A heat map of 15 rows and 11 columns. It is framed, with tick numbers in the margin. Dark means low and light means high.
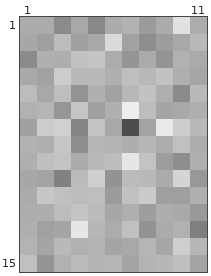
A few values lie far out on both sides of the bulk. No overall slope runs across the table. The centre is the roughest part. No regular stripes run through it. The halves do not mirror each other. No row or column stands out. On average the colour sits 70% of the way up the scale.
